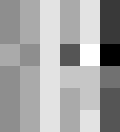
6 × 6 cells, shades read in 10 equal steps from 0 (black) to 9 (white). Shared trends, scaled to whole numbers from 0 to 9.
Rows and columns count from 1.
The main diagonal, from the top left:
5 6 8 7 7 3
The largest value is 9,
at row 3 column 5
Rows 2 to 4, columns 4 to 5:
6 8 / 3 9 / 7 7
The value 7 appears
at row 4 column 4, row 4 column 5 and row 5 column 5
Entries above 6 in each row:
2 2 2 3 2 2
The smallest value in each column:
5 5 8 3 7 0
